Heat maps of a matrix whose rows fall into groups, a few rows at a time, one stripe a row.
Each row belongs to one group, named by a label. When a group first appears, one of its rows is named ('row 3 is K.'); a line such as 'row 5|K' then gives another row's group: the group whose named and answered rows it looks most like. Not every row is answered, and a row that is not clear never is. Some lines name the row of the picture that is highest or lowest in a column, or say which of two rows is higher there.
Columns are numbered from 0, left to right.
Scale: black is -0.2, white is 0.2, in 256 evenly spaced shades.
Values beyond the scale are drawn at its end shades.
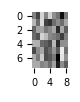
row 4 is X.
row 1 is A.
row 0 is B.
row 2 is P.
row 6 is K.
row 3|B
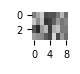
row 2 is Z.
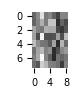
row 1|P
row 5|K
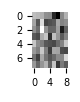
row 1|A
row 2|B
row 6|A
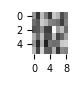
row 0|Z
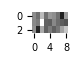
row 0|B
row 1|B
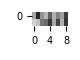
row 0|Z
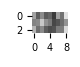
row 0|A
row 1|K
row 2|A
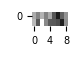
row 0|K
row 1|B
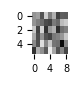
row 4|B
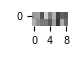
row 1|X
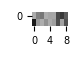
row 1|P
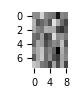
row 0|K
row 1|Z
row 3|Z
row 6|K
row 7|X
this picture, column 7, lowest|2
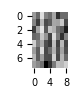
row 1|Z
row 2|P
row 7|A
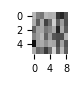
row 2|P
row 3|K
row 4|P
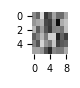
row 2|A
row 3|P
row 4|B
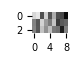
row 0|X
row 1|B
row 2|B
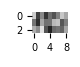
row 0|A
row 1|Z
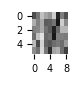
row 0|P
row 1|K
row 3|K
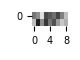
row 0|K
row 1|A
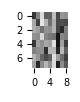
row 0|P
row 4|P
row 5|P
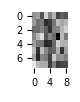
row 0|X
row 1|A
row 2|A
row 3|K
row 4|A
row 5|B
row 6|Z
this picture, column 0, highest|7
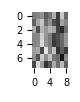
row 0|P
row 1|K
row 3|K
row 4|K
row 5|X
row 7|P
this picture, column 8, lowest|5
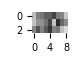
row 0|A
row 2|A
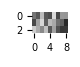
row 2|X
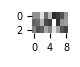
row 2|Z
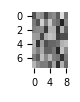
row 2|P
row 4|A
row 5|K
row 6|B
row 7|X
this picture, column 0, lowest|0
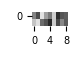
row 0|B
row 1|X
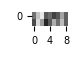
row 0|K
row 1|P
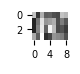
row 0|A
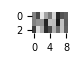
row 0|B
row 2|P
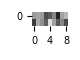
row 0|K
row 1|P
